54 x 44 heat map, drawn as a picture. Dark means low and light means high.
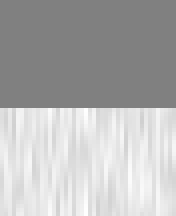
The table splits into 2 rows of 1 panel. Panel 1,1: middling, flat. Panel 2,1: very high, streaked downward, faint in contrast.
